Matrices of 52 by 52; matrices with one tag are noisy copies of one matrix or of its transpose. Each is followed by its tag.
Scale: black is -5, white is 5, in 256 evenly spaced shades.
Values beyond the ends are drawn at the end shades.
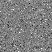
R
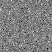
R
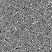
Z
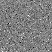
Z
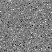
R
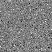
R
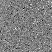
Z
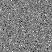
R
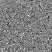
Z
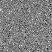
R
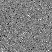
Z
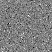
Z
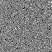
Z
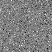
R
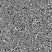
Z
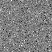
R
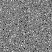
R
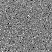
Z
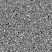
Z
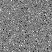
R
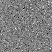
Z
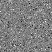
R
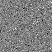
Z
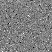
Z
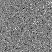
Z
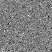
Z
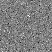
Z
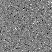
Z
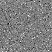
Z
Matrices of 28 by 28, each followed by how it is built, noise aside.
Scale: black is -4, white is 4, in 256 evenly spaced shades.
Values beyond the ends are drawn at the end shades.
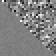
upper triangular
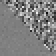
upper triangular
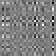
low rank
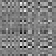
low rank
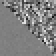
upper triangular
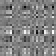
low rank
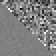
upper triangular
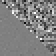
upper triangular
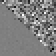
upper triangular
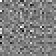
low rank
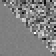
upper triangular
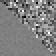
upper triangular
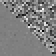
upper triangular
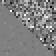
upper triangular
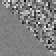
upper triangular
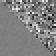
upper triangular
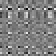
low rank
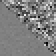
upper triangular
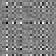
low rank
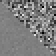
upper triangular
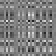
low rank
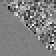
upper triangular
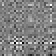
low rank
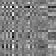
low rank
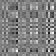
low rank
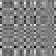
low rank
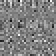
low rank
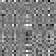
low rank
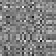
low rank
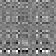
low rank
